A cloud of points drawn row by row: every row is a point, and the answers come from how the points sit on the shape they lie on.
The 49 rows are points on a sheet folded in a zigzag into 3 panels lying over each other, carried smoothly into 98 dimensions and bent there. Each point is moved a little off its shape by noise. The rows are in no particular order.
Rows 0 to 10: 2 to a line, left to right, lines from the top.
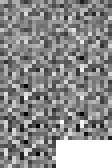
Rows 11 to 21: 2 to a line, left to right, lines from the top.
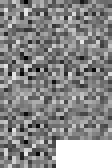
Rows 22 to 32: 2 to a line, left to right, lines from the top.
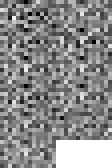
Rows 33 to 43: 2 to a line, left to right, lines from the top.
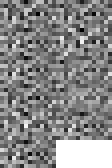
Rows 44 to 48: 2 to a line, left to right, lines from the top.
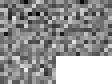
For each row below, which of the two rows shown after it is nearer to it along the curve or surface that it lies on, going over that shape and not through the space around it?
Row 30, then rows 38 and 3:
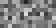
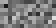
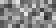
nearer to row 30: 3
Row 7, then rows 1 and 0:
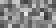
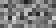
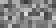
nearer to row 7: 0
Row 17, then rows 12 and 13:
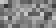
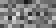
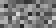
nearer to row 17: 13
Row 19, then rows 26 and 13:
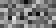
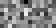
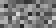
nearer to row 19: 13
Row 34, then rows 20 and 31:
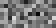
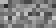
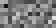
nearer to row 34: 31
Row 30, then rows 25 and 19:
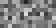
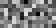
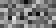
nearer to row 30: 19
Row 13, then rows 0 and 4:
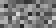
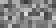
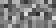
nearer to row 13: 0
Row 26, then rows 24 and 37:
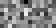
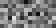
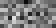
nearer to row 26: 37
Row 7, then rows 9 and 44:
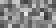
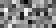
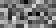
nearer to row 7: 9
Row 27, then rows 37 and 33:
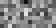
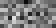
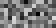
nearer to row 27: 37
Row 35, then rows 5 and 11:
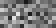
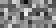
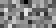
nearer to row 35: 11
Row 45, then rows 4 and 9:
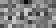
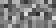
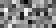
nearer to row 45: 9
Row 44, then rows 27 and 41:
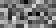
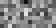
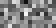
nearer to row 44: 41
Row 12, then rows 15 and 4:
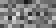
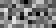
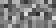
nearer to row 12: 15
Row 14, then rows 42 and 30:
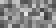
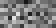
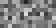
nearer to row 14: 30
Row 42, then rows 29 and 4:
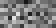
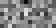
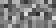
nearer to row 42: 29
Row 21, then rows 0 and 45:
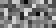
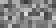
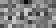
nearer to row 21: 0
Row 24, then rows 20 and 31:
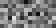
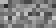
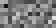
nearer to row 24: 20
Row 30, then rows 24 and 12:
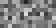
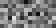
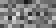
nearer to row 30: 24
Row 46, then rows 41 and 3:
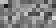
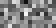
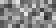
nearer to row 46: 3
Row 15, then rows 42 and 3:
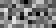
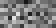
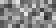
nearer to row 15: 42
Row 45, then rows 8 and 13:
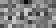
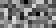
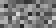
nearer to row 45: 13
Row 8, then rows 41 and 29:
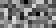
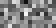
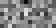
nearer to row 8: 41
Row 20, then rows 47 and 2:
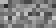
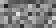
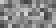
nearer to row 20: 47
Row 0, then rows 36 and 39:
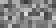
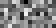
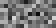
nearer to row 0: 36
